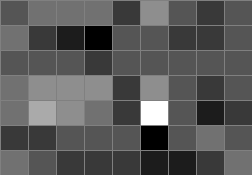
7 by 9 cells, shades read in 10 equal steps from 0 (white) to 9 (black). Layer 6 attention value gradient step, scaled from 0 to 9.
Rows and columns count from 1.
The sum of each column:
39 38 40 43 46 37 45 47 42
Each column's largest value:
7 7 8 9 7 9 8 8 7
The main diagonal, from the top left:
6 7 6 4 7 9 8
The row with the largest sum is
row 2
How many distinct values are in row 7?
4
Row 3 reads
6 6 6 7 6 6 6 6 6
